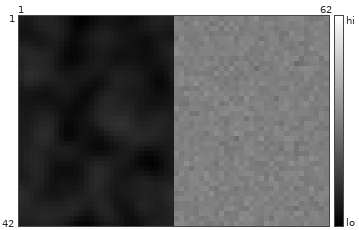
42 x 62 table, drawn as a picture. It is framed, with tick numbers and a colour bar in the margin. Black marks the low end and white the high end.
It is made of 1 by 2 panels. Panel 1,1: very low, blotchy, faint in contrast. Panel 1,2: middling, fine-grained, faint in contrast.
